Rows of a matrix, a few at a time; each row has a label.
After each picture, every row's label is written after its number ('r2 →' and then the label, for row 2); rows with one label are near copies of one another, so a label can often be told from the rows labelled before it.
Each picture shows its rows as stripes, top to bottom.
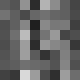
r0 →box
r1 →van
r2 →box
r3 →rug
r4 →box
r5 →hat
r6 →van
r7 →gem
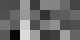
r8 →box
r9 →hat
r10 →rug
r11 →gem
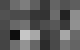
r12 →hat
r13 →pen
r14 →pen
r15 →gem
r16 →hat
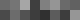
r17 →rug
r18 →pen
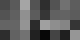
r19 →hat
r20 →hat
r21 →box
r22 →pen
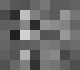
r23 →van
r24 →gem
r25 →box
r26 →gem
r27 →van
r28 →rug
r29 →box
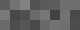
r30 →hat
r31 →van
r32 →van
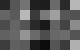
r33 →pen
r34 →rug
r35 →pen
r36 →hat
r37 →pen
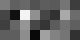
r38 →van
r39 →gem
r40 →hat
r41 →box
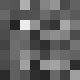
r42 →rug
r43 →van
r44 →gem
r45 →box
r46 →pen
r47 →hat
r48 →box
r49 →pen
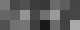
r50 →van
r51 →rug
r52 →pen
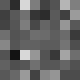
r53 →gem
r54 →pen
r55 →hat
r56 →van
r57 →van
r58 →gem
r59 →van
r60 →rug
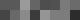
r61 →hat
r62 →box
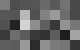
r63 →van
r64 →rug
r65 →gem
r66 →pen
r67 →box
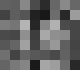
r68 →hat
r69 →pen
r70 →rug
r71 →box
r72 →rug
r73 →van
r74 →box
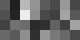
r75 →gem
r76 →gem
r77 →pen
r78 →box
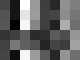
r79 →gem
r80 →gem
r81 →gem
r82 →pen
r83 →pen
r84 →gem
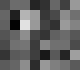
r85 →pen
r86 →gem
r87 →gem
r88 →hat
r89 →box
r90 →pen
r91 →box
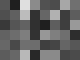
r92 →gem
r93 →rug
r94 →pen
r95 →box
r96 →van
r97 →rug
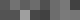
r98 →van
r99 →hat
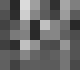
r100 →gem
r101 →gem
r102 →box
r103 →box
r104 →gem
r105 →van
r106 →van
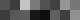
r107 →gem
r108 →pen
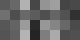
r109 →rug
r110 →van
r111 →box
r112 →rug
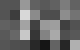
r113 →hat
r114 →gem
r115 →rug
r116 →rug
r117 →pen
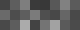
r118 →hat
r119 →van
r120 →rug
